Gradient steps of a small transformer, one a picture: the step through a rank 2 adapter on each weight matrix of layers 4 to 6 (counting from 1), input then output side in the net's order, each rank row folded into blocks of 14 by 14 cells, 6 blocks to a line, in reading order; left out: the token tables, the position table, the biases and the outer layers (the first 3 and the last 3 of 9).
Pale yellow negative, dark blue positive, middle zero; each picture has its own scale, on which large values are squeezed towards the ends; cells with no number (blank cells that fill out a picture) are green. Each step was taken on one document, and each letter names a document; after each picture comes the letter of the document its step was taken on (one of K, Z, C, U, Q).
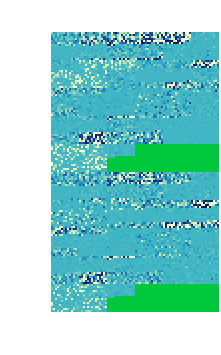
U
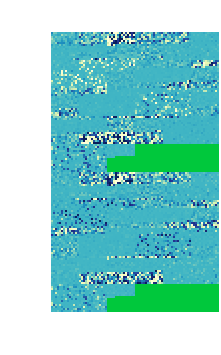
U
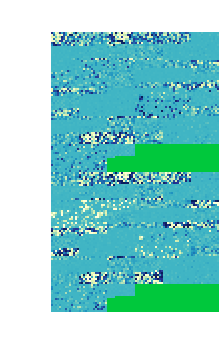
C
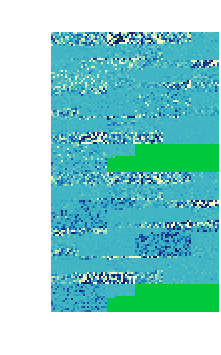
U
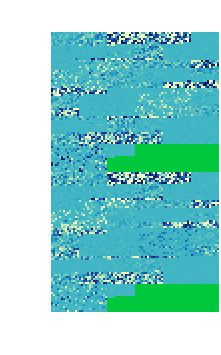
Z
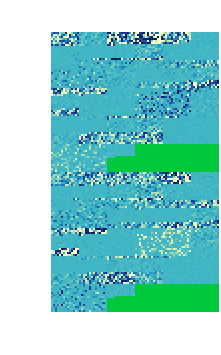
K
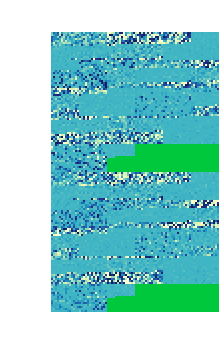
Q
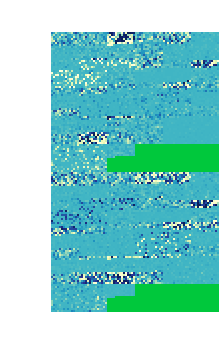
U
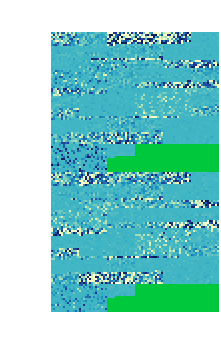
Z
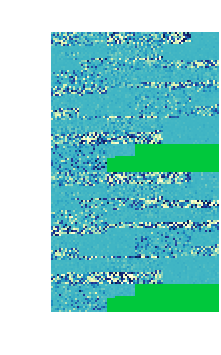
Q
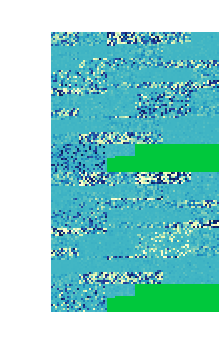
K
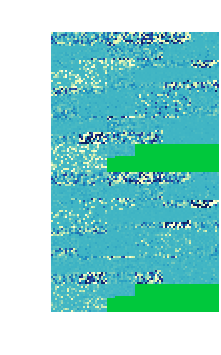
U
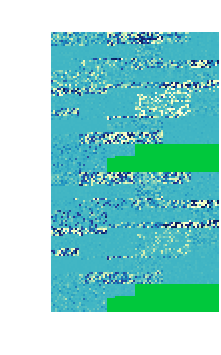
K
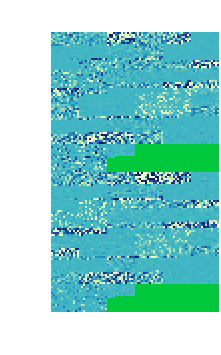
Z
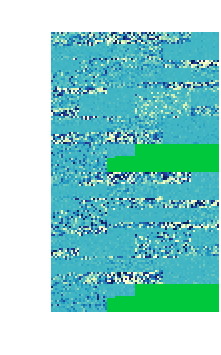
Q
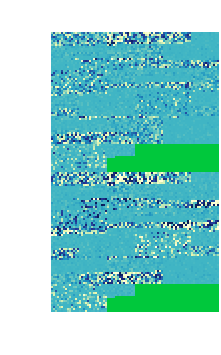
Q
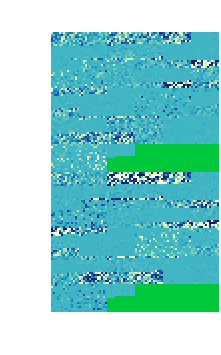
Q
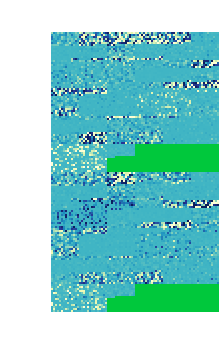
U
